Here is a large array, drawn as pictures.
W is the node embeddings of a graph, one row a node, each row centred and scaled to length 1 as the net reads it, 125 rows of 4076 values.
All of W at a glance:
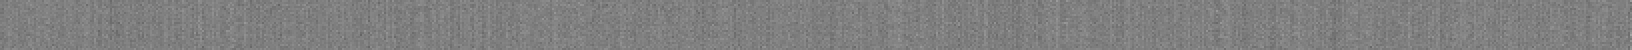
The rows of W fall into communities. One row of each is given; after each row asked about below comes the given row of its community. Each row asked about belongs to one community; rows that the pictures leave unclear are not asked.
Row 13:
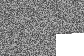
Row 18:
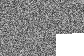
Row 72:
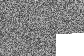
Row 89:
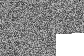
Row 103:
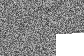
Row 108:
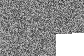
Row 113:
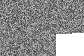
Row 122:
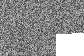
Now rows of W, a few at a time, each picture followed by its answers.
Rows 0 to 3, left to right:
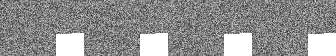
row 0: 113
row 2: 122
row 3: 89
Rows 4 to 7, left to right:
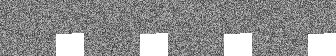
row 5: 72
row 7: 13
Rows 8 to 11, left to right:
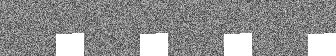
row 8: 122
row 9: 72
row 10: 113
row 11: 72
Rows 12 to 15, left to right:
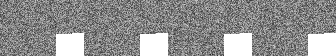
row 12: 72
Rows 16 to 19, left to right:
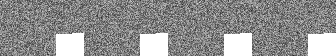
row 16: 108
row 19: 122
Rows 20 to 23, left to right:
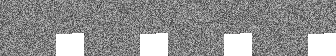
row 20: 72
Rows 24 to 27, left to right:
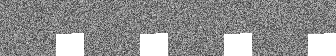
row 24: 103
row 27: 122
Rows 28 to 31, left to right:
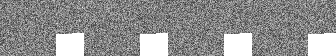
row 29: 108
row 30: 89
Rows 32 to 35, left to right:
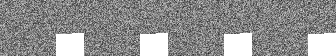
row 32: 122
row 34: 89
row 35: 13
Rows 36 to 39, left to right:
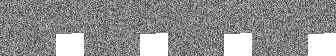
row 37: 108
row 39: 108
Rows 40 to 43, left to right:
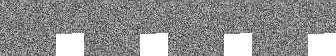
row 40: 122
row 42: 89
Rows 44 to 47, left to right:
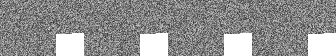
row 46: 113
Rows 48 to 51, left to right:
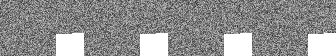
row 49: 113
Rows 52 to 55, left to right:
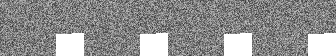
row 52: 122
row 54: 113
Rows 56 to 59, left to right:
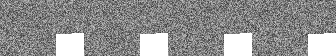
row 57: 72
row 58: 103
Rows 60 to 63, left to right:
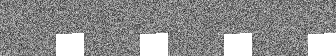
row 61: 113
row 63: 113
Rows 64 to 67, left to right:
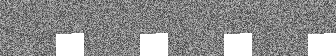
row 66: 89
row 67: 122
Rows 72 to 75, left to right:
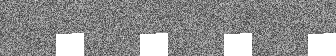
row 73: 113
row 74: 89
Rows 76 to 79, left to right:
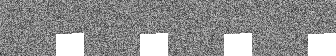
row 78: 18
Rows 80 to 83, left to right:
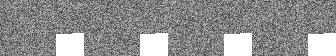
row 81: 13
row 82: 108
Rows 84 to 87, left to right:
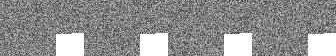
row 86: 89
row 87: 18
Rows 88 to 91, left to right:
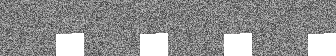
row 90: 18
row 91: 103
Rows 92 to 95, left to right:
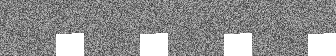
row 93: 72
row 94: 122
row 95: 72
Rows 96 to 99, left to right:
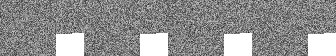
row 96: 89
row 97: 113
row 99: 113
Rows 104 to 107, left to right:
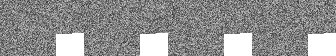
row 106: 13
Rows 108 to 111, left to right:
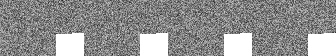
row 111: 89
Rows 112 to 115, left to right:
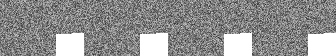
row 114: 72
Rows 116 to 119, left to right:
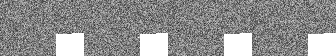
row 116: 122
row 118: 13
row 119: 72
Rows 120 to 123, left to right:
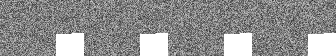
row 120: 89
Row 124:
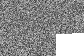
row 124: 18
